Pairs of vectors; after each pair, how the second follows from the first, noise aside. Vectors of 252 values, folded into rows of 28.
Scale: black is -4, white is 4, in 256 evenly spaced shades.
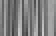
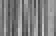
copied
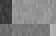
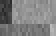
copied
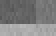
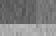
copied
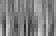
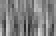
copied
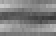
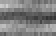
copied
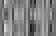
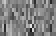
sign-scrambled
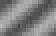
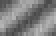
copied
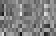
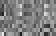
copied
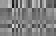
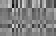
copied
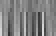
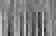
copied
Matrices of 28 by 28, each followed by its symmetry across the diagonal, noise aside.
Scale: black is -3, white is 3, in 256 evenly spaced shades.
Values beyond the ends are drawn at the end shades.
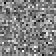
neither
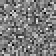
symmetric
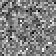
symmetric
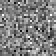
antisymmetric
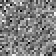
symmetric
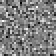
antisymmetric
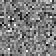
neither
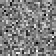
neither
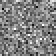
neither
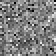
neither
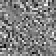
antisymmetric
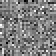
antisymmetric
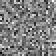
antisymmetric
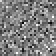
symmetric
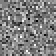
antisymmetric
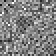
symmetric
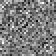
symmetric
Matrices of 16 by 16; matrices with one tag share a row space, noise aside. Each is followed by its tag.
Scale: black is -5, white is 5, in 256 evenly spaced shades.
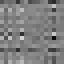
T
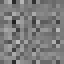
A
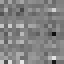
T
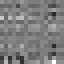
T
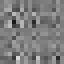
A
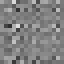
A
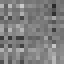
T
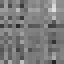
T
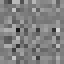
A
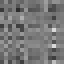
T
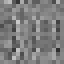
A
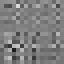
A
